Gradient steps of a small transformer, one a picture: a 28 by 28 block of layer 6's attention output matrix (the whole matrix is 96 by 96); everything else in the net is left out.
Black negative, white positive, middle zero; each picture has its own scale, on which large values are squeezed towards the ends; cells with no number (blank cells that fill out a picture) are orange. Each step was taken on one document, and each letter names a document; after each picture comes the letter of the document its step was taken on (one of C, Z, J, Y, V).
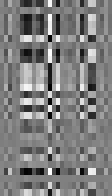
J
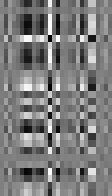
J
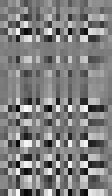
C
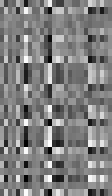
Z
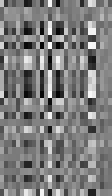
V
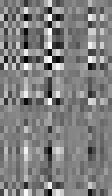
Z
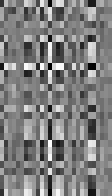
V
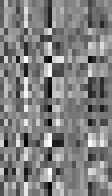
Z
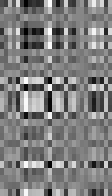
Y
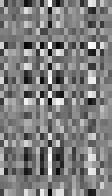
V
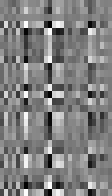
Z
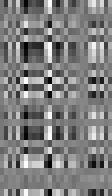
Y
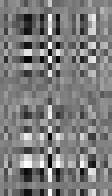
J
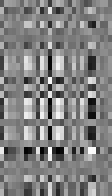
V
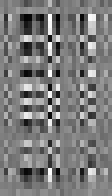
J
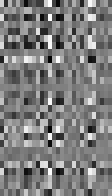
V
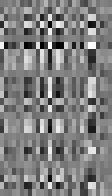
V
